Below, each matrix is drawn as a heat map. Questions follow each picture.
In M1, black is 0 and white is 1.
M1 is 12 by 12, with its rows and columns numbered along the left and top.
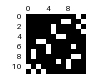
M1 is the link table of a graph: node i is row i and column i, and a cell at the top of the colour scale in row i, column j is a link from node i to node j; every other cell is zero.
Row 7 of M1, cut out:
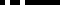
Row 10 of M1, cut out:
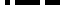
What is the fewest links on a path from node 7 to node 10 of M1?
3
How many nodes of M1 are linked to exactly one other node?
1
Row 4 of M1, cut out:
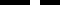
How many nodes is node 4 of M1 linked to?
2
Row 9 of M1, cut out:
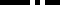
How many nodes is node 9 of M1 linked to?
2
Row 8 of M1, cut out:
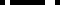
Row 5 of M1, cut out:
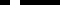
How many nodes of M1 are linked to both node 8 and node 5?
0
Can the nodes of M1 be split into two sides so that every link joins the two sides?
no
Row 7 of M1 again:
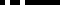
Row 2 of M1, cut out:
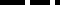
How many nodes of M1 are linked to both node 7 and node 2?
0
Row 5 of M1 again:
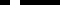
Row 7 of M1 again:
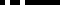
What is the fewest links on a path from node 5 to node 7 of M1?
4
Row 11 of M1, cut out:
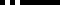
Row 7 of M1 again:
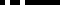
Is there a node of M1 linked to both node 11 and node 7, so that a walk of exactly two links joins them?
yes
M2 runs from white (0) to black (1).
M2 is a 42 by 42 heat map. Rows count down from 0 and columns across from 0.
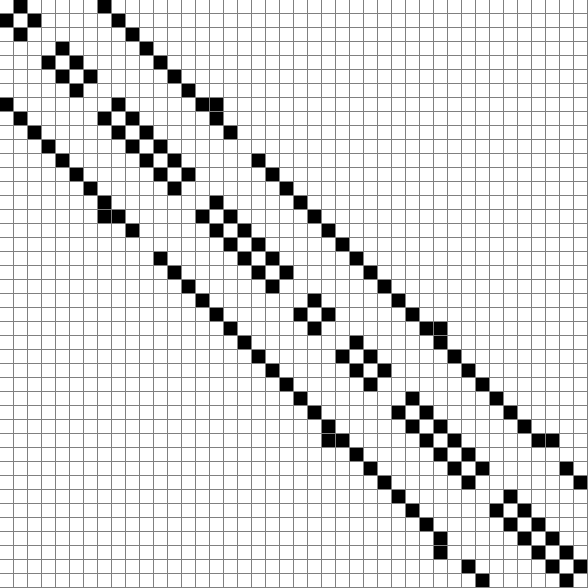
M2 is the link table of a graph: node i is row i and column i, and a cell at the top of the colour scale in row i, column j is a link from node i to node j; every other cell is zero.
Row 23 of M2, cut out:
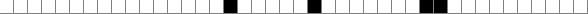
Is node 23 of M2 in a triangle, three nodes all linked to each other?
yes
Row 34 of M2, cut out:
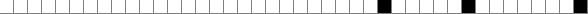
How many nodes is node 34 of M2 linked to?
3
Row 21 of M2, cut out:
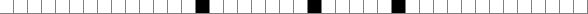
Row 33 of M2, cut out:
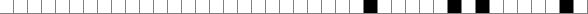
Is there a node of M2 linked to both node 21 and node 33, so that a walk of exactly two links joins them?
no
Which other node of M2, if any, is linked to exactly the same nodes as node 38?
none
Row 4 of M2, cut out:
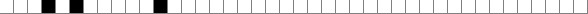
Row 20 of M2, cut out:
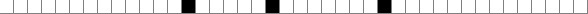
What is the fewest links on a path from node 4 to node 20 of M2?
4
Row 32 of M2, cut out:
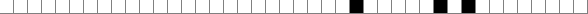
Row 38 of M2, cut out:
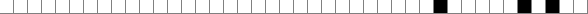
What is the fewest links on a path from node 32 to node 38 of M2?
2
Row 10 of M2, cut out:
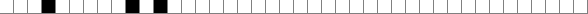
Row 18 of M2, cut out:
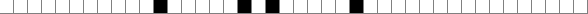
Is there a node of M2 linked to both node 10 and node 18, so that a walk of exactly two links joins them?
yes
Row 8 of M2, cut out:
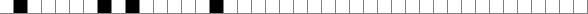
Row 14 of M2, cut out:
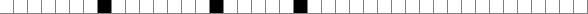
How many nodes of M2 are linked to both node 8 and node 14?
2
